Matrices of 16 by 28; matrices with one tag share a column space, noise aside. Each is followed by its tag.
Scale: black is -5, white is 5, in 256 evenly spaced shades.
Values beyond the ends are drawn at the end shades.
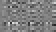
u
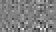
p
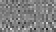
p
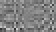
p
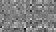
p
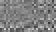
p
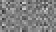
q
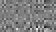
p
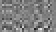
p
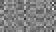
q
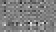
u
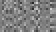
q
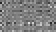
u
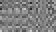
q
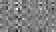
q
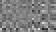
p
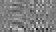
p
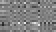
u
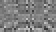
p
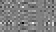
u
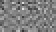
q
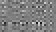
u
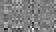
p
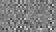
p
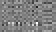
u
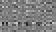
u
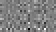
p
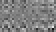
p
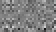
p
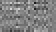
q
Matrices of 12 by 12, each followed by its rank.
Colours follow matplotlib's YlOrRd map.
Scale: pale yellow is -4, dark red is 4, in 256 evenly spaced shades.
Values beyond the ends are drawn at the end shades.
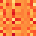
two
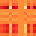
one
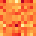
two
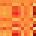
one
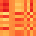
one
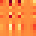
one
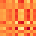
one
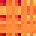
one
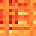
two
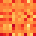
two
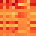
two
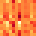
two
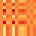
one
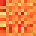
two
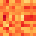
two
